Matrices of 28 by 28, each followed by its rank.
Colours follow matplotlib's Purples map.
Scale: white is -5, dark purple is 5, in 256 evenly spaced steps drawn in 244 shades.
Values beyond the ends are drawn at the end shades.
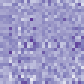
five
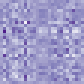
three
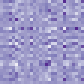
three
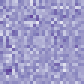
five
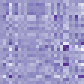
three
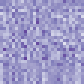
five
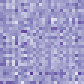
five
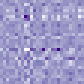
three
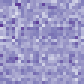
five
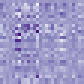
three
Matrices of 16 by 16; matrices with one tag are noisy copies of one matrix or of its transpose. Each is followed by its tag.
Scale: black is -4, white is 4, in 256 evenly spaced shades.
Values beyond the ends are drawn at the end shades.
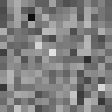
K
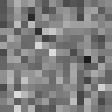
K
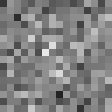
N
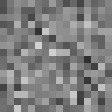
K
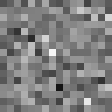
K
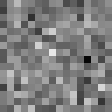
K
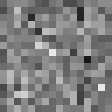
K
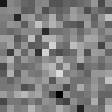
N
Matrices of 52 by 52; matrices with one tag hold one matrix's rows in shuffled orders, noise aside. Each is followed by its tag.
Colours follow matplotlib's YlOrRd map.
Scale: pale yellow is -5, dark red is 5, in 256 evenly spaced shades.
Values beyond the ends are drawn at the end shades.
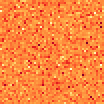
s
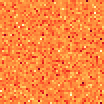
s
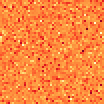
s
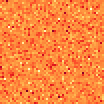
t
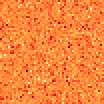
t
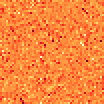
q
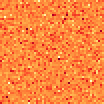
t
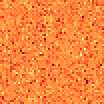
q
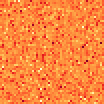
q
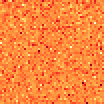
s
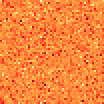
q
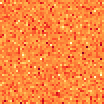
s
